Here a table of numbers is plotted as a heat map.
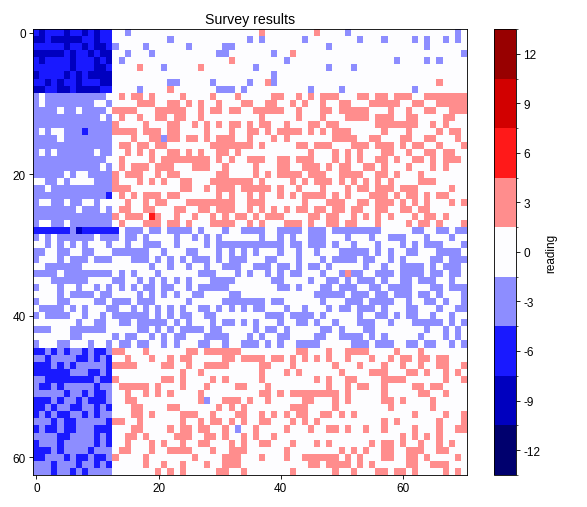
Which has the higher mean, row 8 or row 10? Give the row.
10
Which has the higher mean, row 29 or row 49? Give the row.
49
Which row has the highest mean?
11
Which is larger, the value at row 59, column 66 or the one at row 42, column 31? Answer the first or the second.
the first
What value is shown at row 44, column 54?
-3
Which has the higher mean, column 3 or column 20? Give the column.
20
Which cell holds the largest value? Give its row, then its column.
26, 19
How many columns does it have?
71
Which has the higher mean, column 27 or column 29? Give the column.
27
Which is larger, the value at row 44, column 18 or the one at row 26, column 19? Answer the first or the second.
the second
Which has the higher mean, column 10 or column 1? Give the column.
1
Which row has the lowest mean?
28
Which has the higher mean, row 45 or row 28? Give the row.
45
